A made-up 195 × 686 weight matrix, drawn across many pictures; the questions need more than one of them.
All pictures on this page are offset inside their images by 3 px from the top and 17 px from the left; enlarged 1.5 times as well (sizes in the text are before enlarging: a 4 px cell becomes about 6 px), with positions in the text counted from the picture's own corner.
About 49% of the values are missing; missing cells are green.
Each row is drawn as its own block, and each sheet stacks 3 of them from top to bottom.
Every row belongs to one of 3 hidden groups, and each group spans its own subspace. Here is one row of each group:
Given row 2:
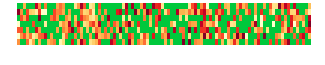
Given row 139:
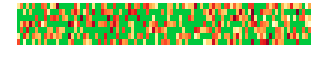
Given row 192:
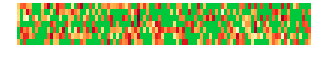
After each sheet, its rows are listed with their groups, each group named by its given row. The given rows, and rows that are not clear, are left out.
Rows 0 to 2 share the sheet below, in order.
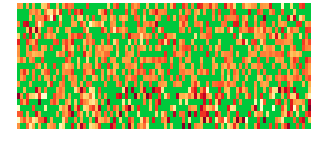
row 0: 139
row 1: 139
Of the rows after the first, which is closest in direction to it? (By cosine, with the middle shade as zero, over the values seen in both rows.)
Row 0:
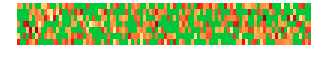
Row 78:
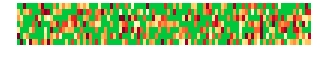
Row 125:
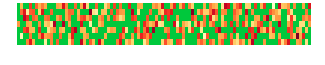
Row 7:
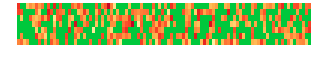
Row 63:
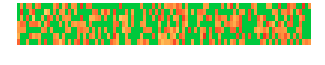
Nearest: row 63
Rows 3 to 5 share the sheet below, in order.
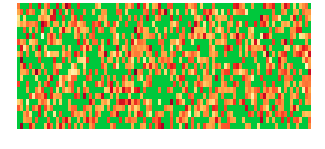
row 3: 192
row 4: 139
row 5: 2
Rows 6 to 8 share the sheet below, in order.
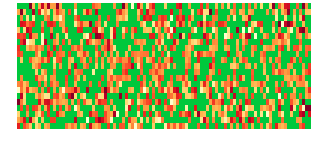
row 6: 2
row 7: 139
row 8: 2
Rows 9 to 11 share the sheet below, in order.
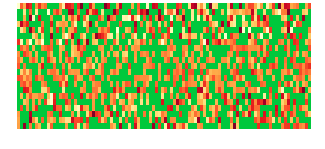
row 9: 2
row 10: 139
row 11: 139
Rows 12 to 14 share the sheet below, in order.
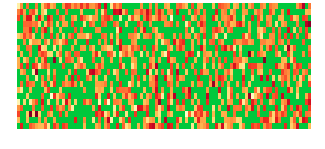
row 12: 2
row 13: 139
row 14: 139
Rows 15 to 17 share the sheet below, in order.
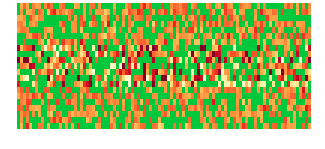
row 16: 192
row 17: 2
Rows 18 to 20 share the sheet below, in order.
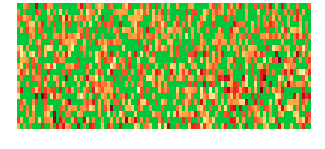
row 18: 192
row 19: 2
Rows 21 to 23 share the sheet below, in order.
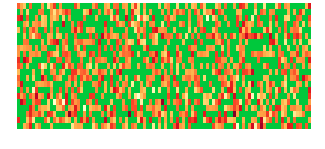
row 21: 192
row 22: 192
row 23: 192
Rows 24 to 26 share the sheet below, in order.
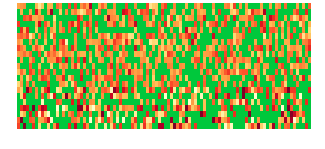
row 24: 139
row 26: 139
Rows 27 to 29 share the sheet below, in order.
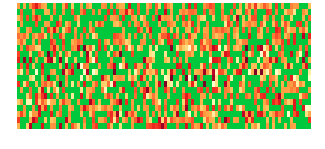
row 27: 139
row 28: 139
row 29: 2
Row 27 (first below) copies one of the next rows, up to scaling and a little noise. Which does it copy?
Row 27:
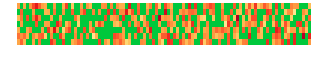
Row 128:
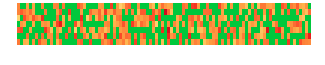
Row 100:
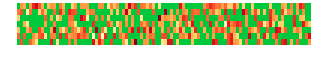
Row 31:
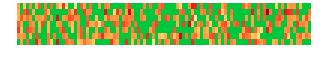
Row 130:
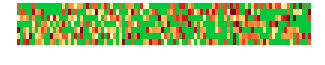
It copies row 100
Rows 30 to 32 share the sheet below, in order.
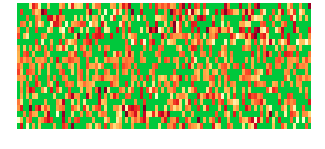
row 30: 192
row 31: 139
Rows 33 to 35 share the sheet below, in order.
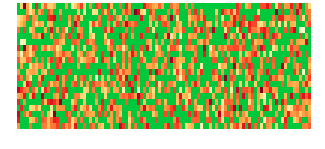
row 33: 2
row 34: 2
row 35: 2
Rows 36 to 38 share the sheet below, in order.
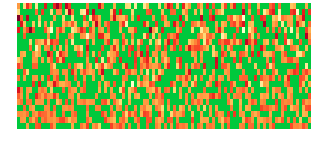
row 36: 2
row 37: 192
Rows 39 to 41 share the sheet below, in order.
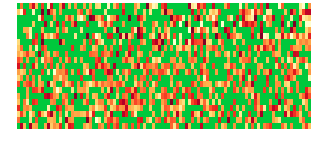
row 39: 2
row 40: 139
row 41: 2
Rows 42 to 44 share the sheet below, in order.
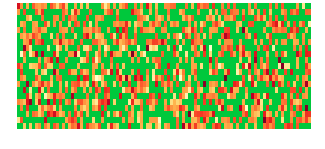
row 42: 2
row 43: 2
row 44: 2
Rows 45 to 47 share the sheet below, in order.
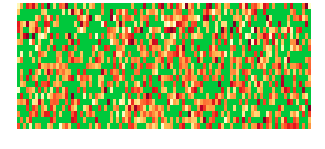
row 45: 192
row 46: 192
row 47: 2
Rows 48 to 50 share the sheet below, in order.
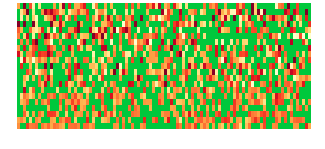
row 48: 139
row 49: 139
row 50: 2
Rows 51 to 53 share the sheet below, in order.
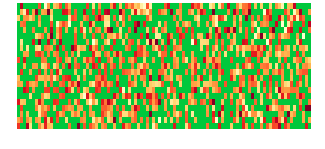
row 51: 192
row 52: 139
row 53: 2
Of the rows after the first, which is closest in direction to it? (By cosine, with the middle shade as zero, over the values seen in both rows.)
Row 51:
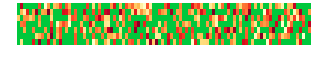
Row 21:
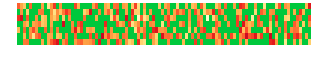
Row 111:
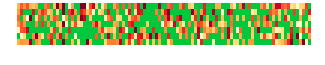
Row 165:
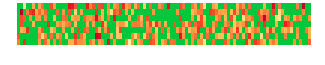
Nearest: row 165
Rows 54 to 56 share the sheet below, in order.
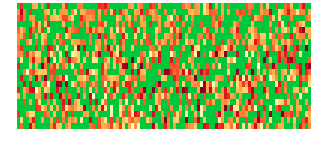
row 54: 2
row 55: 139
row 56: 192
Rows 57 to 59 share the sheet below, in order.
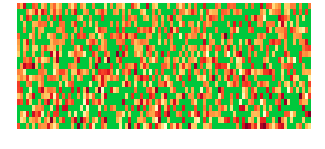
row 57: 2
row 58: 139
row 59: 139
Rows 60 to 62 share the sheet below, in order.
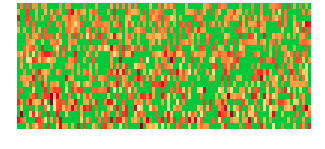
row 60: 2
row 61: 2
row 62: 139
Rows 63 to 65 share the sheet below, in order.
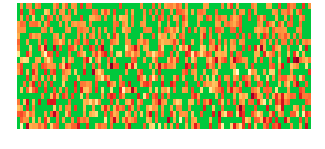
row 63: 2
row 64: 192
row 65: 2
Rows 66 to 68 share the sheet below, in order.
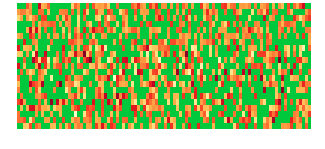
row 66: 139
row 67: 2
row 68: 139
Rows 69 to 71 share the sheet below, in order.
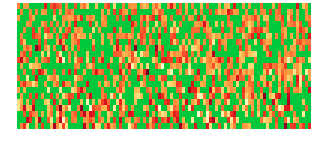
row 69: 139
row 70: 192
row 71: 139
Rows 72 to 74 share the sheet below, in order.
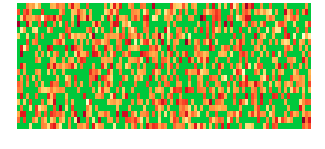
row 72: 139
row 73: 2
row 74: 139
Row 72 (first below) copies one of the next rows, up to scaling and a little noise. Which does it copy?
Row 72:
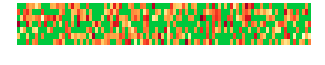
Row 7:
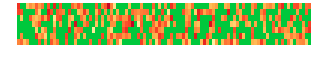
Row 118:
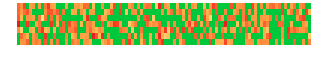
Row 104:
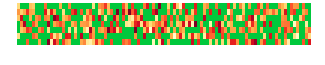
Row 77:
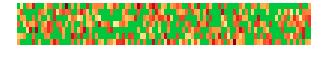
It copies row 118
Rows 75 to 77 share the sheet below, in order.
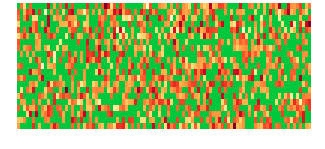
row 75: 2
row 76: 192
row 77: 139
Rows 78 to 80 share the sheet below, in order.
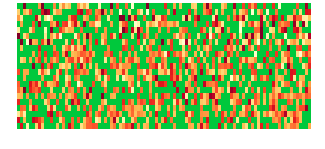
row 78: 2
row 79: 139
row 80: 2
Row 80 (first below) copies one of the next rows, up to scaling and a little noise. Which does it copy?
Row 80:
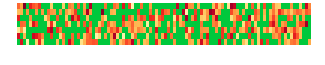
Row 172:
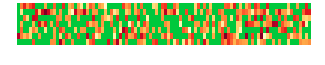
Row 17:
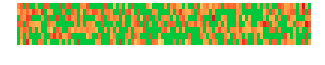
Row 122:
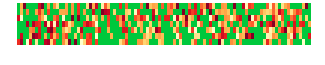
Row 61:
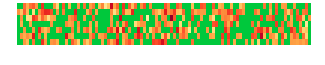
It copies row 122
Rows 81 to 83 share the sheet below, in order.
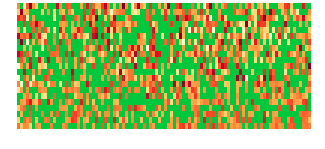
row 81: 2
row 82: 2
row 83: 2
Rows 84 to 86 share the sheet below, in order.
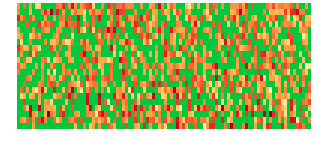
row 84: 139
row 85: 2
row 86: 192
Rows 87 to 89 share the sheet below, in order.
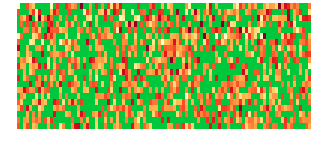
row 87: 2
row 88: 2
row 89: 2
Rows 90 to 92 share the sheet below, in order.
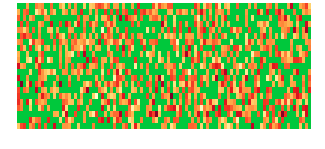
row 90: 192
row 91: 2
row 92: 192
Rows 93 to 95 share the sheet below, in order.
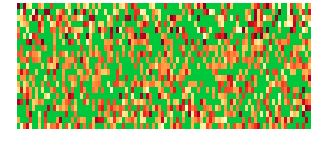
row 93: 2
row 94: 139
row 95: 2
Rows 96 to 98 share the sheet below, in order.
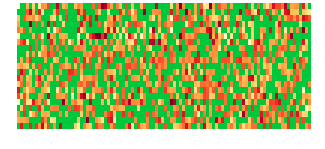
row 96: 2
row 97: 139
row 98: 2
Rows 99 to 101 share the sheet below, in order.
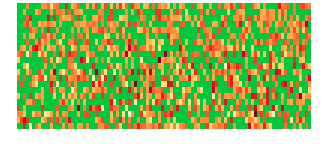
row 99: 2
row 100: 139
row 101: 192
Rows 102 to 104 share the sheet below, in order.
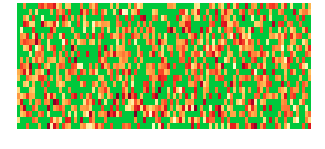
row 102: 139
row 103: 192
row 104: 139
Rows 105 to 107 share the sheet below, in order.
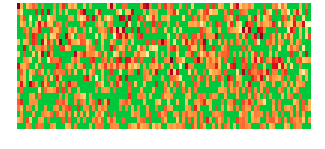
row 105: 2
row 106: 2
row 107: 139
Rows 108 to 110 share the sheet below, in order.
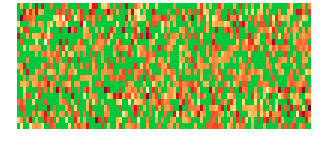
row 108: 192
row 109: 139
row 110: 2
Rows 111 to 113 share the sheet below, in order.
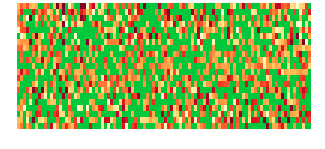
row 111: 192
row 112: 139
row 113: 139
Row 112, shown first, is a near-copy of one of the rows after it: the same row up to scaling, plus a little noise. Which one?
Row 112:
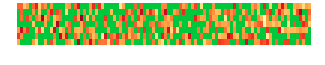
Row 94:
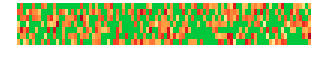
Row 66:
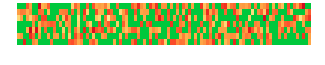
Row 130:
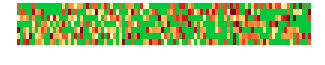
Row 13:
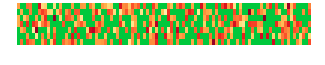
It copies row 94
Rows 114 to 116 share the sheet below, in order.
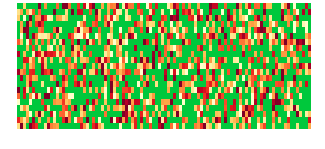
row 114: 192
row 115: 192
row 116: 2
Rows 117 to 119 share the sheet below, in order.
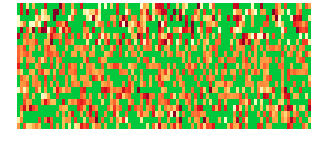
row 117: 192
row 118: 139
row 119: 2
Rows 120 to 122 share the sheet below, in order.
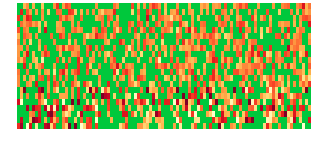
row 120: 2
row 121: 139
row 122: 2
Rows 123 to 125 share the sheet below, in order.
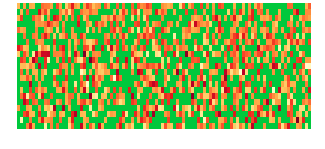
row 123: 139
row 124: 2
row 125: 192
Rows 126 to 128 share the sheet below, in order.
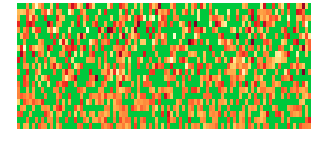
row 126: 139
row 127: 2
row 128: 139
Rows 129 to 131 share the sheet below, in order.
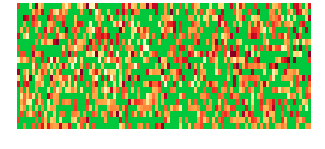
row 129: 192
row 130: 139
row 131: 2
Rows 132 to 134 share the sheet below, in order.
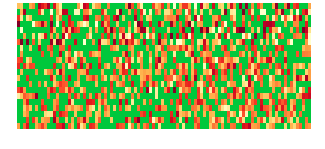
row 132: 139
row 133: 192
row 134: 2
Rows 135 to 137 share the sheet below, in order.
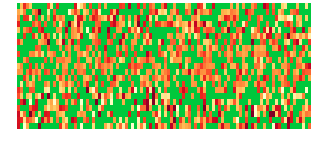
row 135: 139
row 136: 2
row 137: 192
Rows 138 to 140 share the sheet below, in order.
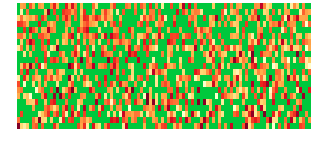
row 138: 192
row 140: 192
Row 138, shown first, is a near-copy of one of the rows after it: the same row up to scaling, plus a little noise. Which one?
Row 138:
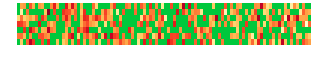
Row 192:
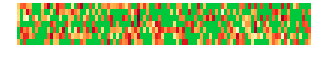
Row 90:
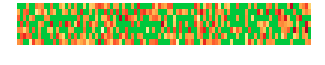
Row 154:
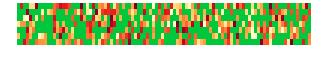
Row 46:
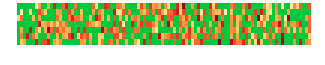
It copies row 46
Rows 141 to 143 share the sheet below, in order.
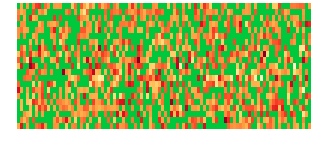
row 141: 2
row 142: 192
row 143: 2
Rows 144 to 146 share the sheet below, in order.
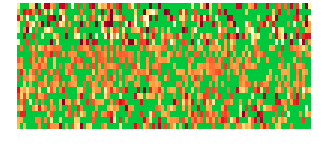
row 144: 192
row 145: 139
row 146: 2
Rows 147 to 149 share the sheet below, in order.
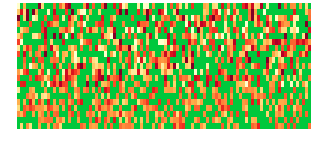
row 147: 2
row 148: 192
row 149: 2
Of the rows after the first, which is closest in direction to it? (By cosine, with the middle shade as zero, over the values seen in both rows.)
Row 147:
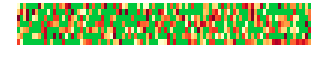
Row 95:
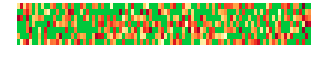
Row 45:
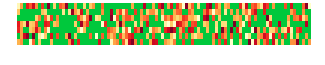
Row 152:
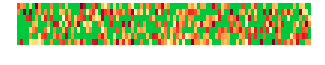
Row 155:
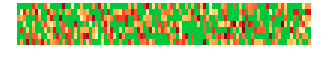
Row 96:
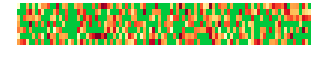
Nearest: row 95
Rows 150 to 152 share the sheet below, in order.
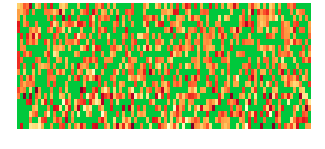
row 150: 192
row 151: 192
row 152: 192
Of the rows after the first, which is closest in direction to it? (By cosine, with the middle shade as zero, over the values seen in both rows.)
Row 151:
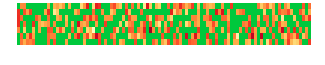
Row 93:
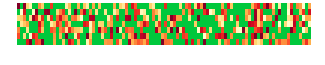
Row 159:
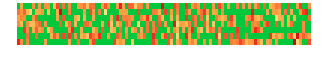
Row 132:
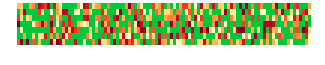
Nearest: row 132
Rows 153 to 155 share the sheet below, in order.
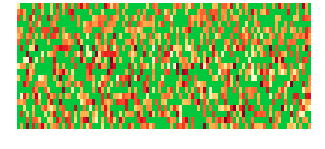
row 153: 2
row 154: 192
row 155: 2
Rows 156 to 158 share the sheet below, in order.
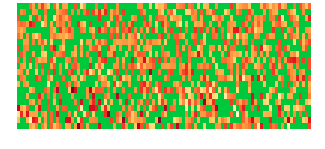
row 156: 192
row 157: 139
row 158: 139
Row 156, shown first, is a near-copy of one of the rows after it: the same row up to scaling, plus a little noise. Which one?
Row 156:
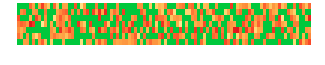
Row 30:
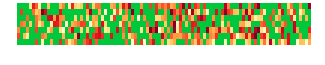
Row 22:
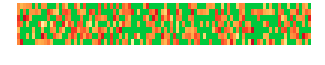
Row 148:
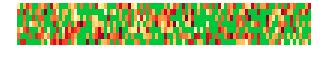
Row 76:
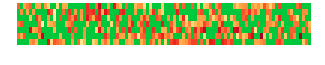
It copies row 76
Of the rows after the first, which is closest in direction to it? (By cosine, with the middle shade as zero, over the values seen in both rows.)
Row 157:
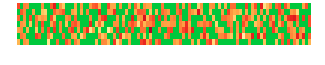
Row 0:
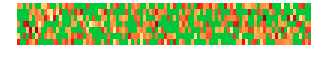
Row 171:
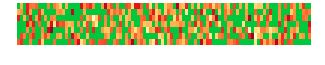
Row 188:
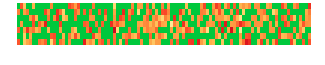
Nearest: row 171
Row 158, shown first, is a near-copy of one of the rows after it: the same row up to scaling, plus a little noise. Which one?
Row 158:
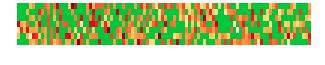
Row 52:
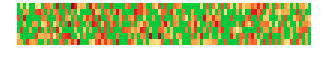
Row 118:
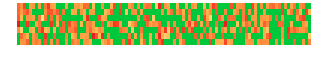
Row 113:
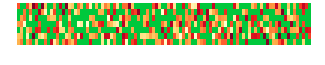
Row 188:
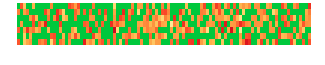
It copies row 52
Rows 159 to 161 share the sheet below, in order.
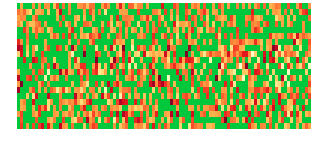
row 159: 192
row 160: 2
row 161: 2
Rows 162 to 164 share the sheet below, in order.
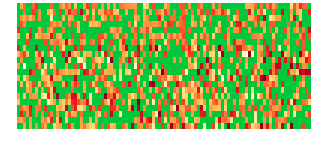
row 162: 139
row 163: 139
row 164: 192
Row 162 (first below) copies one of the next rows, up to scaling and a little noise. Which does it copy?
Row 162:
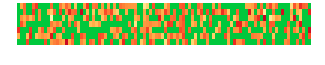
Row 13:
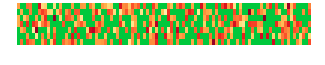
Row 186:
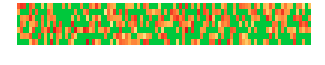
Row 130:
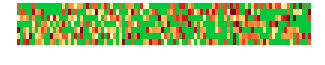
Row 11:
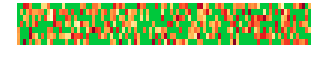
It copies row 130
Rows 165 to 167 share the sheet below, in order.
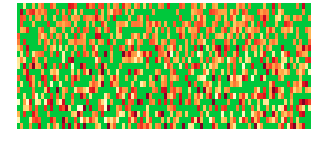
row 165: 2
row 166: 139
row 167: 192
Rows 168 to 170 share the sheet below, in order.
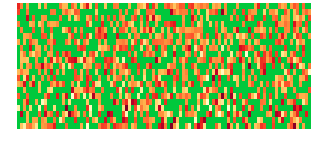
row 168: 192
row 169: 139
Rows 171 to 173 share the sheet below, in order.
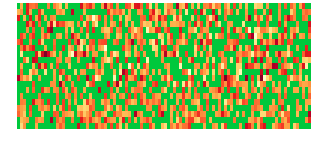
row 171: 2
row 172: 2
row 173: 139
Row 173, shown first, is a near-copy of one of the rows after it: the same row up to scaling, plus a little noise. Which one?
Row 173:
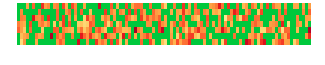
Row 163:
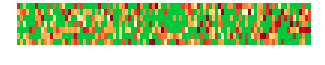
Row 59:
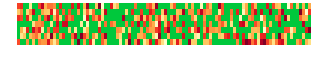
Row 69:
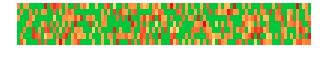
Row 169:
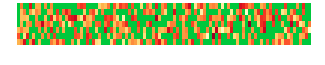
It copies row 59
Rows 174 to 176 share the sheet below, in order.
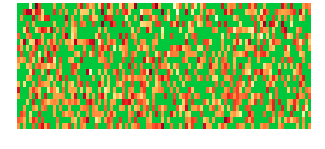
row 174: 192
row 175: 139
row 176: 2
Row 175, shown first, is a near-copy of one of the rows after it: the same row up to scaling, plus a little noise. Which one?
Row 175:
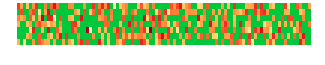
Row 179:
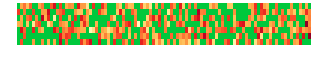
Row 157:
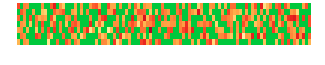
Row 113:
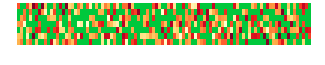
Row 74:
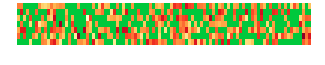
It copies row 179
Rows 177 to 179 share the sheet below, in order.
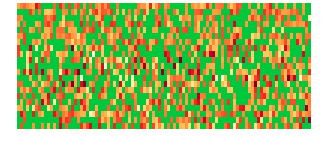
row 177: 192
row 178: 192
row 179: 139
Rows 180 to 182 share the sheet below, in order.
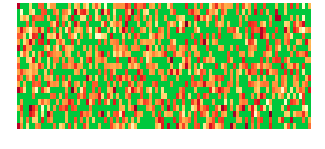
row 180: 2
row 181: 2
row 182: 192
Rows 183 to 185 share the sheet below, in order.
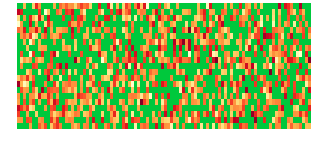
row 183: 2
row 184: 192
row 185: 139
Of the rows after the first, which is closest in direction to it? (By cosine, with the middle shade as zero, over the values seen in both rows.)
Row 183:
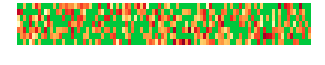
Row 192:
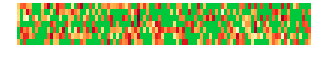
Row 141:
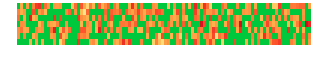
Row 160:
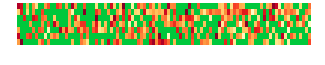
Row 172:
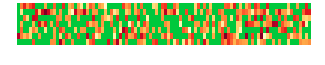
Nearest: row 141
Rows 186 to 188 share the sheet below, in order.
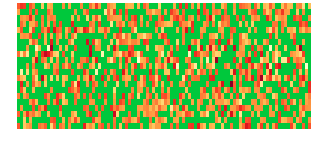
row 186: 139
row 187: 192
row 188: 139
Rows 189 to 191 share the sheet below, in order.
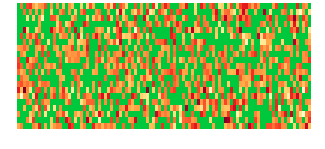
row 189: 139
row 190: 192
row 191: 2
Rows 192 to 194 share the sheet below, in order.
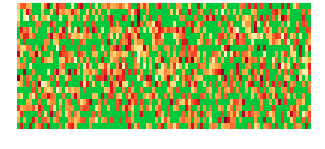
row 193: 192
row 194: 2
